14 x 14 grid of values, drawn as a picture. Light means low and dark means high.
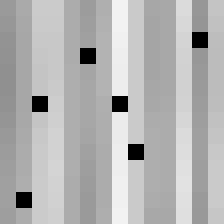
Histogram: skewed, a long tail of high values. Average level on the scale: 30%. Lone odd cells: 6, each higher than its neighbours. Slope: none. Roughest part: centre. Calmest part: top left.
